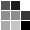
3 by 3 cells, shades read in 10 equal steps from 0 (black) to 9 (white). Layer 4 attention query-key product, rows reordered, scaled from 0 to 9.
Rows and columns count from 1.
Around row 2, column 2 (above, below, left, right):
1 7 5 2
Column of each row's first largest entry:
3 1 2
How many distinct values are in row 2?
2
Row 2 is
5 5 2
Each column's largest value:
6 7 9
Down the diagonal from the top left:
3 5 0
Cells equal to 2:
1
